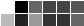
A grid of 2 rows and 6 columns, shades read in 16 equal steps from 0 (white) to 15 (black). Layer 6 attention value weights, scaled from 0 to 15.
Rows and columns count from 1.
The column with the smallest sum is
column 1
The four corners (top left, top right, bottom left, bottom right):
0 10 4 9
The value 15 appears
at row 1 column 2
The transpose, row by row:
0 4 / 15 13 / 9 6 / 11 12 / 11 12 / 10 9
